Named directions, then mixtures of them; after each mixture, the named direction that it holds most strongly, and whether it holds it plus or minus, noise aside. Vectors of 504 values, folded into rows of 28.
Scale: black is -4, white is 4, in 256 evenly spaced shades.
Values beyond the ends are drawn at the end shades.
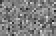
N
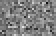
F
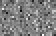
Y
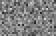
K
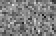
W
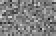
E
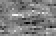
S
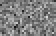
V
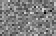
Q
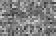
E, plus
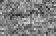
S, minus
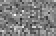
V, minus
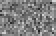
W, minus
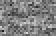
S, minus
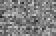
E, minus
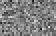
E, plus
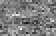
S, plus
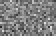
E, minus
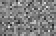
K, minus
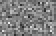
F, minus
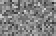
E, plus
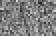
Y, plus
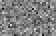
F, minus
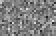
N, minus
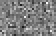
F, minus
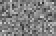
E, minus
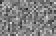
N, plus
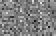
Y, minus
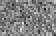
W, minus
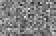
F, minus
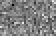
W, minus
